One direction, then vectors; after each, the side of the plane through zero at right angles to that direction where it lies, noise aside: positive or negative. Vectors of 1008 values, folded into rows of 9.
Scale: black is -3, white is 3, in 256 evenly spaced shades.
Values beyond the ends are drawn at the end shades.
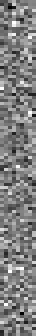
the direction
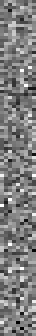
positive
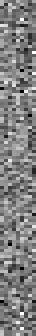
negative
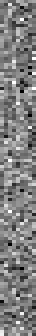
negative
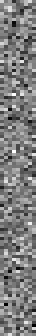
negative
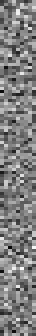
positive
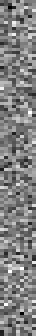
positive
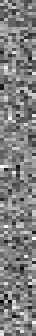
negative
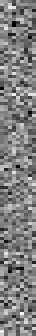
negative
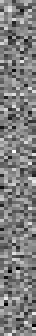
negative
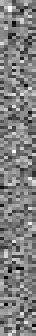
negative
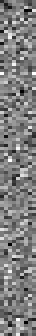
positive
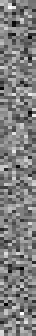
negative
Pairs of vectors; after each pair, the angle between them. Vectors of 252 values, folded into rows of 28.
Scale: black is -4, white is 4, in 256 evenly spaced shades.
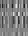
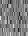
orthogonal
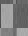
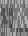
partly opposed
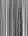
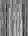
nearly opposite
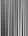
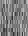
partly aligned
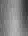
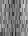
partly opposed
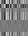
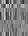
nearly opposite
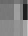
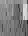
nearly opposite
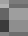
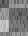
nearly opposite
